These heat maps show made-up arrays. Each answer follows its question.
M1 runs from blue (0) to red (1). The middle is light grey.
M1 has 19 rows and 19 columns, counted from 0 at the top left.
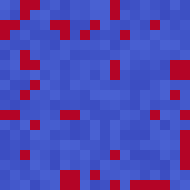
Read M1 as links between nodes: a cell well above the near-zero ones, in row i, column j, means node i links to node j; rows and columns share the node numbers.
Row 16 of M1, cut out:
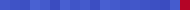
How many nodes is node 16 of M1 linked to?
1
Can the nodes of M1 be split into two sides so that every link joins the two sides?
no
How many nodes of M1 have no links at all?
2
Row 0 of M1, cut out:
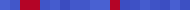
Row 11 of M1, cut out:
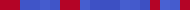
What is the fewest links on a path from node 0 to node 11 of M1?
1
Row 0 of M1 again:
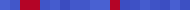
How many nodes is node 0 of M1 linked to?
3
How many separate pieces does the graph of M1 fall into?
3
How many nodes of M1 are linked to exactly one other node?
6
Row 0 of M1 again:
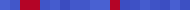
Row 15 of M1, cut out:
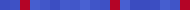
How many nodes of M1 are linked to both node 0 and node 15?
2
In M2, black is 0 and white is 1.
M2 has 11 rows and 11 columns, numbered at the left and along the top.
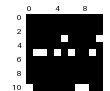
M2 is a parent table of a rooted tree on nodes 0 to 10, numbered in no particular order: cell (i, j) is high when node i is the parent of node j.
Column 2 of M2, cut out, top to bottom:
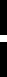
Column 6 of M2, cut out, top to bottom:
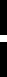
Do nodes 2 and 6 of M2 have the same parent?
yes
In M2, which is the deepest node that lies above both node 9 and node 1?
5
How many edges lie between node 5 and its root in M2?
1
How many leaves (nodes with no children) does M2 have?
8
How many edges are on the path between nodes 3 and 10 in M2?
1
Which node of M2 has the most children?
5
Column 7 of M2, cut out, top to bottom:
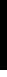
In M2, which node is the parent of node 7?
10
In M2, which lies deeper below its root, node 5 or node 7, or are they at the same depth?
node 7
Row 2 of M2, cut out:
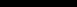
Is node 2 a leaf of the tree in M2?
yes
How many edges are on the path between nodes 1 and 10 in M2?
3
